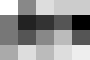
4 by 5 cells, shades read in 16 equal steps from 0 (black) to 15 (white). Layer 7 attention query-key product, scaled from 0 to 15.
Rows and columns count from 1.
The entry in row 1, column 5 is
12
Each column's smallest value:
7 2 3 5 0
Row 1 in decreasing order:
15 13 12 12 8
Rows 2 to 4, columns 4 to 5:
5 0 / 11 5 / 13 14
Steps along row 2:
down up up down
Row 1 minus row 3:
8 3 5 1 7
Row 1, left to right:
15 8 13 12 12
